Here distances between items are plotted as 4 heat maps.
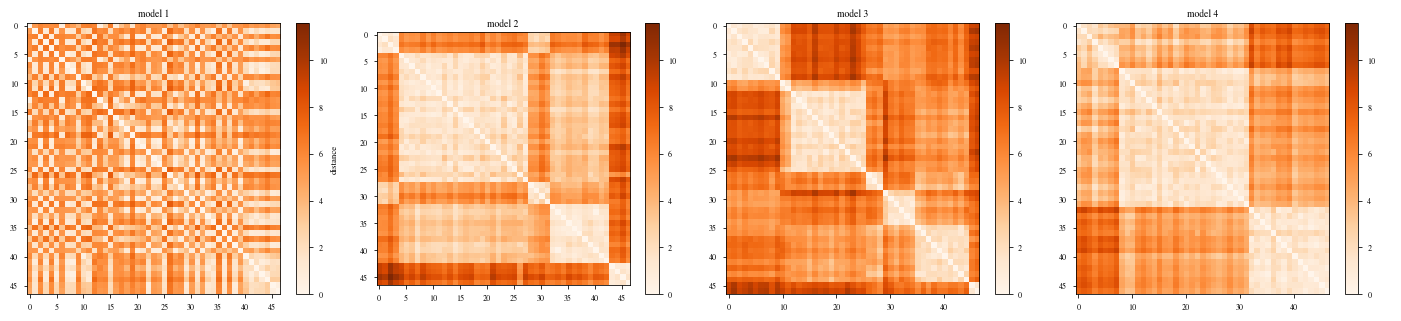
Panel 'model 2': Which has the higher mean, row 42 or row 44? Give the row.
44
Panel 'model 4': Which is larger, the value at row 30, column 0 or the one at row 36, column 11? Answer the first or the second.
the second
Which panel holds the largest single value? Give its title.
model 2
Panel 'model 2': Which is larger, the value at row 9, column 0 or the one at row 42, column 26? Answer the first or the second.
the first
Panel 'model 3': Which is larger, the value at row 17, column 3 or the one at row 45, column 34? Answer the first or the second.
the first
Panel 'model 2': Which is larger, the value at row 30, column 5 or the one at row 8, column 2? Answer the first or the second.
the second
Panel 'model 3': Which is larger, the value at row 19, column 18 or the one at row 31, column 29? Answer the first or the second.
the second
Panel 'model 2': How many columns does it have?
47
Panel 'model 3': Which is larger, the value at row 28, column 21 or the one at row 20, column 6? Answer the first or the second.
the second
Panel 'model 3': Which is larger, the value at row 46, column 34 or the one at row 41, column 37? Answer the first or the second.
the first
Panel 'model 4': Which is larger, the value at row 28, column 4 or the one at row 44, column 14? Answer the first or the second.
the second
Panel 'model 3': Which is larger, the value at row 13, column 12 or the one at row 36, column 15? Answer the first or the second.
the second
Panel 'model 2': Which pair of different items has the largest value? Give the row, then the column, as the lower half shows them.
45, 2
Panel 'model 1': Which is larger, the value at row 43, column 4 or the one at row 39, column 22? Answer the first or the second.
the first
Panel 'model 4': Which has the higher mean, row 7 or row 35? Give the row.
7
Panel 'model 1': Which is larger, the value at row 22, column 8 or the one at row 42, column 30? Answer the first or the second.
the second
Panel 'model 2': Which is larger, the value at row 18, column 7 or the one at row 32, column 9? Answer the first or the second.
the second
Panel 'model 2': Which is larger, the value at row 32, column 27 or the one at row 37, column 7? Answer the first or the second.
the first
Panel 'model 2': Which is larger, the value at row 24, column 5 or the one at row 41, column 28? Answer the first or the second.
the second
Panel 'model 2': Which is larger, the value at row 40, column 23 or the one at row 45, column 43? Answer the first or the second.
the first
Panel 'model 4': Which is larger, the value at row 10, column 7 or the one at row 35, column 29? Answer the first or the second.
the first
